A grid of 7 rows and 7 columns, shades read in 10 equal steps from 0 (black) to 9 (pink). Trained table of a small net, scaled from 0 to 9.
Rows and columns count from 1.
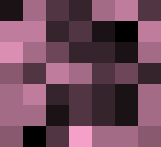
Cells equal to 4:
2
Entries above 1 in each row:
6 5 6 7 6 5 6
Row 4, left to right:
5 3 7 6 3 4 2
